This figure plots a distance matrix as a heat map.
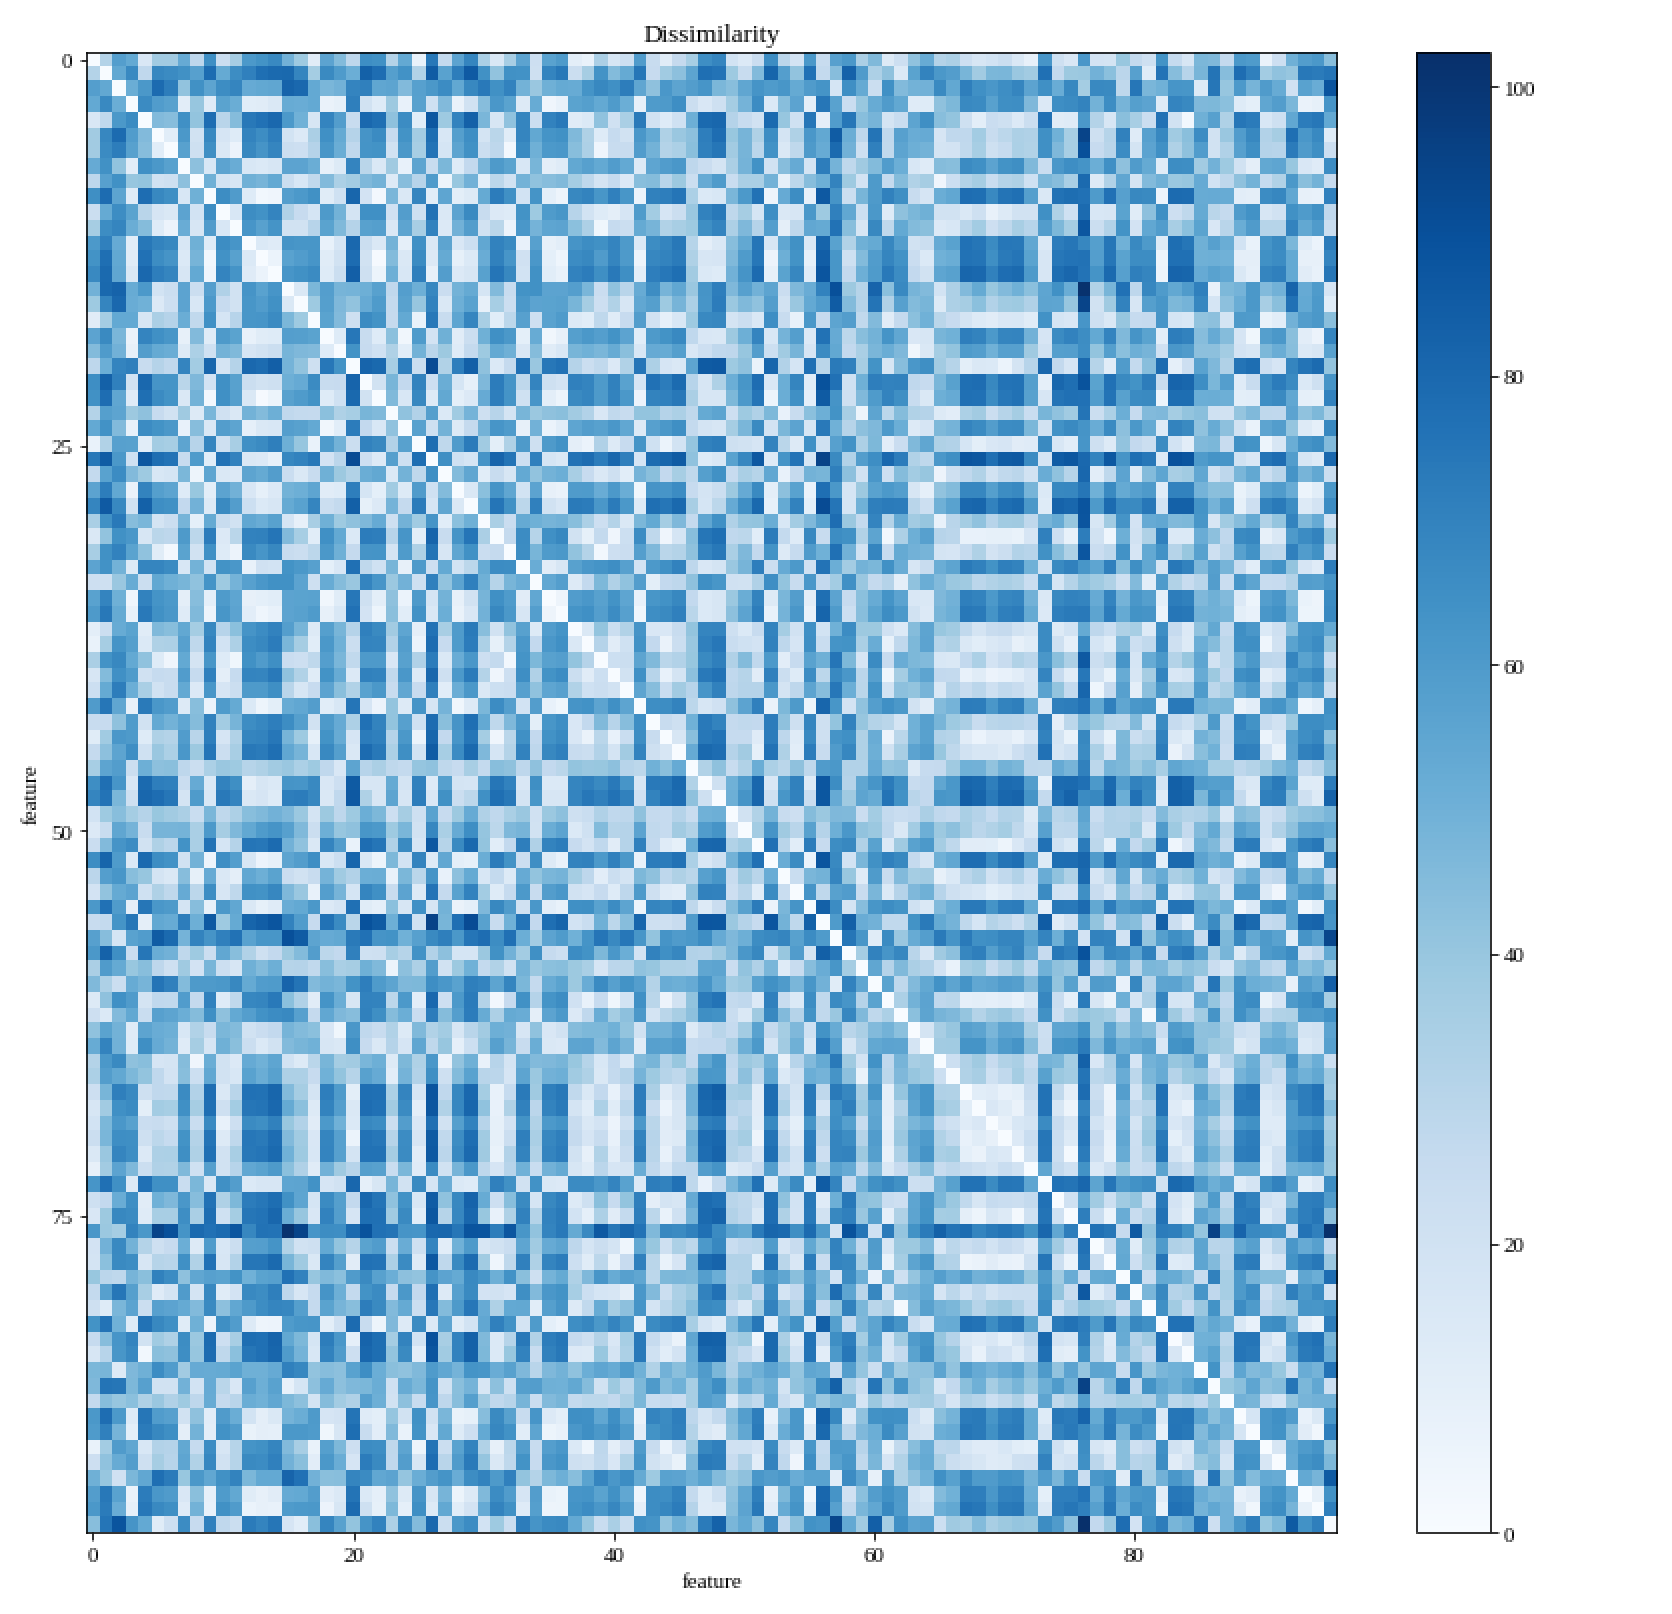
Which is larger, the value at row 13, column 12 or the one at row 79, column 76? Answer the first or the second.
the second
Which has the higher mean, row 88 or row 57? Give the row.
57
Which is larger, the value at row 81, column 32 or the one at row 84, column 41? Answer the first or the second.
the first
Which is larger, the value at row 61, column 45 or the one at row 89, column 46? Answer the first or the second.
the second
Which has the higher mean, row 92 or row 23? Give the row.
92
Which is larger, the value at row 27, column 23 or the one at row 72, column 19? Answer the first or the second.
the second
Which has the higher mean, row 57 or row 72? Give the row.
57
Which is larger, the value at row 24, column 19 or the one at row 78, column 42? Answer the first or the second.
the second
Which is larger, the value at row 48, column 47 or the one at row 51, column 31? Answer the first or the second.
the first
